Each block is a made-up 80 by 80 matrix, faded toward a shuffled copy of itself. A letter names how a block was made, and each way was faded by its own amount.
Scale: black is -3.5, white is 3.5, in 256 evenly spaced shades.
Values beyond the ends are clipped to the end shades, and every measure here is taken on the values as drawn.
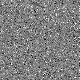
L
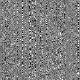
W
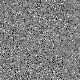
L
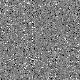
L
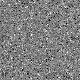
L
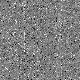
L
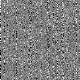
W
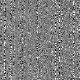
W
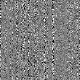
W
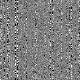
W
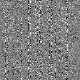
W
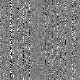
W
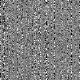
W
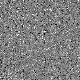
L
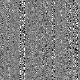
W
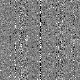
W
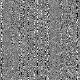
W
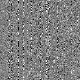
W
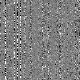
W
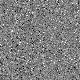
L
